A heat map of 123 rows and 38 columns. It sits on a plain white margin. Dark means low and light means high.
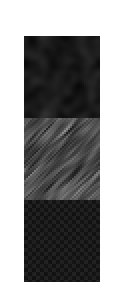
It is made of 3 by 1 panels. Panel 1,1: very low, blotchy, faint in contrast. Panel 2,1: low, slanting up to the right. Panel 3,1: very low, checkered, faint in contrast.
